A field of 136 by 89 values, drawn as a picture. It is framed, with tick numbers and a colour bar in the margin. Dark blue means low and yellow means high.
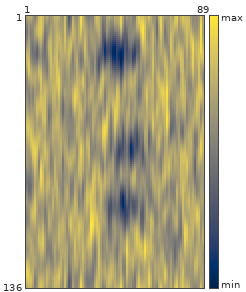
No overall slope runs across the table. Most values sit high, with a long tail of low ones. There are three dips. The ninth with the lowest average is the top middle.
